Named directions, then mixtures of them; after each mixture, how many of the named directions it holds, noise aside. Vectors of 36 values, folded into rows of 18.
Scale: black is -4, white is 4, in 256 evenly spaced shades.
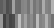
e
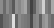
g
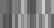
two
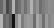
two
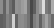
one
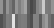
one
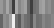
two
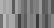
one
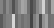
one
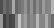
one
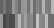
one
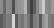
one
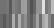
two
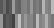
one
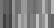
two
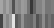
two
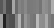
one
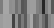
two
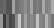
one
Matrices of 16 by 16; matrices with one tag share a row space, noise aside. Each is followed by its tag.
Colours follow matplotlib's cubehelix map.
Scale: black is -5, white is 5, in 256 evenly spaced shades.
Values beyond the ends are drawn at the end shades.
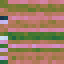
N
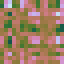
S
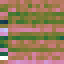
N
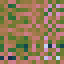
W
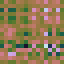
W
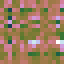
S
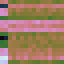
N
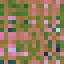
W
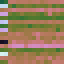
N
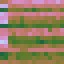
N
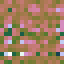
S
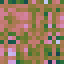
W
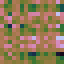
S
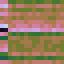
N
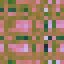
W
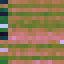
N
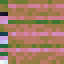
N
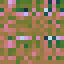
W
